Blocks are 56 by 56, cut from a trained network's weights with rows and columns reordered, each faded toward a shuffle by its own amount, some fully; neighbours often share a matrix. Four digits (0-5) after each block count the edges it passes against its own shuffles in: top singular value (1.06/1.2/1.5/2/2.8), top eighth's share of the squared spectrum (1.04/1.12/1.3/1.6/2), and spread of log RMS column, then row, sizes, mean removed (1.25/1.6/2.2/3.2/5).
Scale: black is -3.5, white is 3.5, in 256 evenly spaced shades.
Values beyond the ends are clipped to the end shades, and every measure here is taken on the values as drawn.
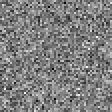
2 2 0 0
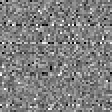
4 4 0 2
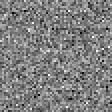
1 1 0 0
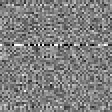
4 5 0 2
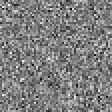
3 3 0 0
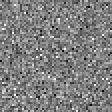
1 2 0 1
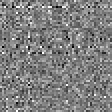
4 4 2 2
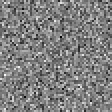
1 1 0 0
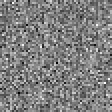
3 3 0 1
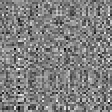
4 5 2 2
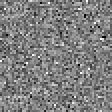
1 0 0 0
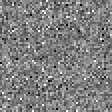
2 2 0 0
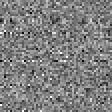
3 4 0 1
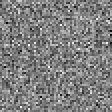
2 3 0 1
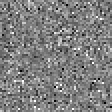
2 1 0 0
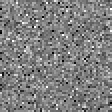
0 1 0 0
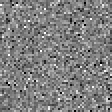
2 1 0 0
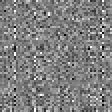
4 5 3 2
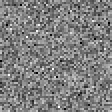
0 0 0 0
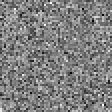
1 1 0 0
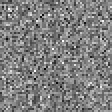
2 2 0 0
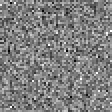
0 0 0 0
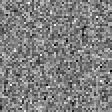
0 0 0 0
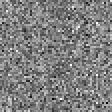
1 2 1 0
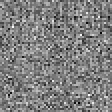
3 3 0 1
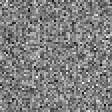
2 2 0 0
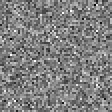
1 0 0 0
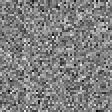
2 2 0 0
